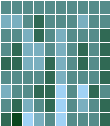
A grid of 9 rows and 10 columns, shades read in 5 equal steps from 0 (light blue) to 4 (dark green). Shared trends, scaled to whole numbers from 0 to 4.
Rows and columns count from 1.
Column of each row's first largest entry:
1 4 4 2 1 5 4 2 2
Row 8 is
2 3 1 2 3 0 2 1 2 3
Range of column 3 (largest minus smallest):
2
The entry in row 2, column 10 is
2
